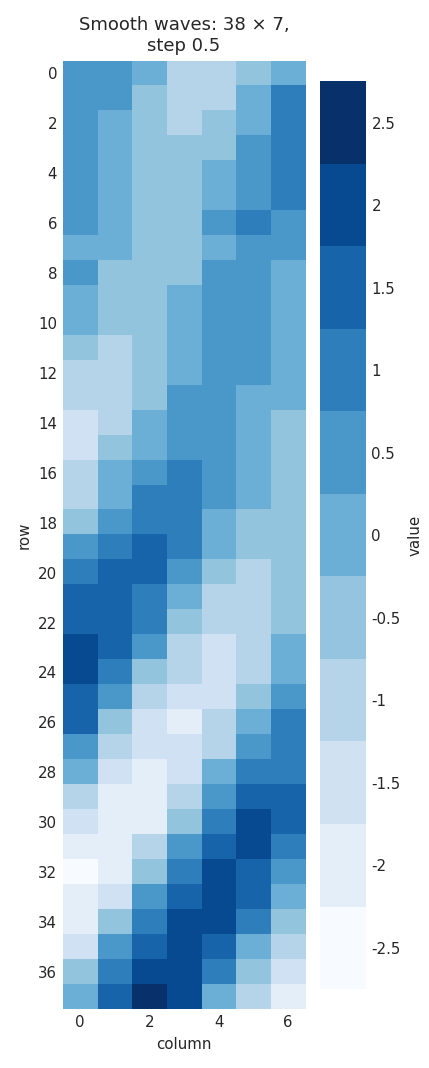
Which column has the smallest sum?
1
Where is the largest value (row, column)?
37 2
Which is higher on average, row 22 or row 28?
row 22
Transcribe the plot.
Title: Smooth waves: 38 × 7, step 0.5
x-axis: column, ticks 0 2 4 6
y-axis: row, ticks 0 2 4 6 8 10 12 14 16 18 20 22 24 26 28 30 32 34 36 (0 at the top)
Colour bar: value, ticks -2.5 -2 -1.5 -1 -0.5 0 0.5 1 1.5 2 2.5
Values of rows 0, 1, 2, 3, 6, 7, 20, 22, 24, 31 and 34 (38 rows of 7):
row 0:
0.5 0.5 0 -1 -1 -0.5 0
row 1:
0.5 0.5 -0.5 -1 -1 0 1
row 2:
0.5 0 -0.5 -1 -0.5 0 1
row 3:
0.5 0 -0.5 -0.5 -0.5 0.5 1
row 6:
0.5 0 -0.5 -0.5 0.5 1 0.5
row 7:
0 0 -0.5 -0.5 0 0.5 0.5
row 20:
1 1.5 1.5 0.5 -0.5 -1 -0.5
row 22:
1.5 1.5 1 -0.5 -1 -1 -0.5
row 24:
2 1 -0.5 -1 -1.5 -1 0
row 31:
-2 -2 -1 0.5 1.5 2 1
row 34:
-2 -0.5 1 2 2 1 -0.5
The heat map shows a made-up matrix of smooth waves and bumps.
